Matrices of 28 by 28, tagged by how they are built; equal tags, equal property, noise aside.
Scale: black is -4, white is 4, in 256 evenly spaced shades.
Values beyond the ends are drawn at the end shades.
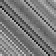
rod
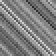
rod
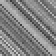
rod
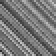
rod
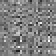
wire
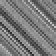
rod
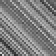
rod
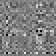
wire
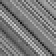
rod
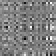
wire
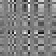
wire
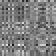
wire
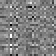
wire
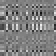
wire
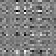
wire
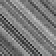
rod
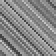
rod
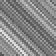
rod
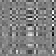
wire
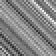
rod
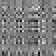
wire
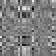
wire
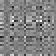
wire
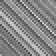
rod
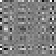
wire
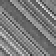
rod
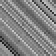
rod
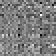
wire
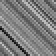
rod
